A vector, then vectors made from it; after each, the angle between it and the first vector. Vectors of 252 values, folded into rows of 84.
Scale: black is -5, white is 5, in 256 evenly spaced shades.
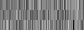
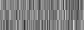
nearly opposite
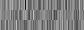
partly opposed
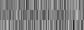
nearly parallel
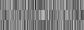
partly opposed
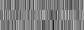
partly opposed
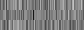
orthogonal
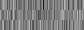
orthogonal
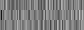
orthogonal
